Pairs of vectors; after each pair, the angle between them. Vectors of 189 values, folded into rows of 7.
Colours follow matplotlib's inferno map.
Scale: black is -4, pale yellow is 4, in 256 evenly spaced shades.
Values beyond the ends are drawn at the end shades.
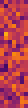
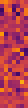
partly opposed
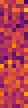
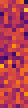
nearly parallel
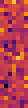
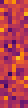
nearly parallel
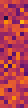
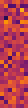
nearly parallel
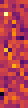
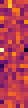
orthogonal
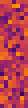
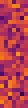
nearly parallel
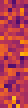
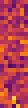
nearly parallel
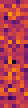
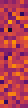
orthogonal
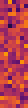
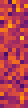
nearly opposite
